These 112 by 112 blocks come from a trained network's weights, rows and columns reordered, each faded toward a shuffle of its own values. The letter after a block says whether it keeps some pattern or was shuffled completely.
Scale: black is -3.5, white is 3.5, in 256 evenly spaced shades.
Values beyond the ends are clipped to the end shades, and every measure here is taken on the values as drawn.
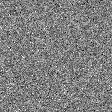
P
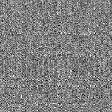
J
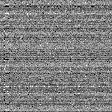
J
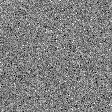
P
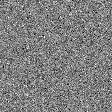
P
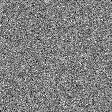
P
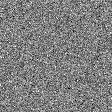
P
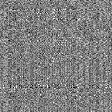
J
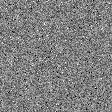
P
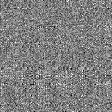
J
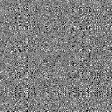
J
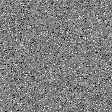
P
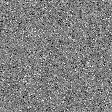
P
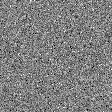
P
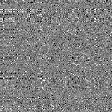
J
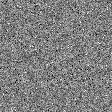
P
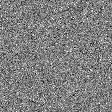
P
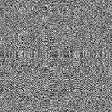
J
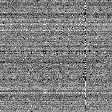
J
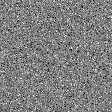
P
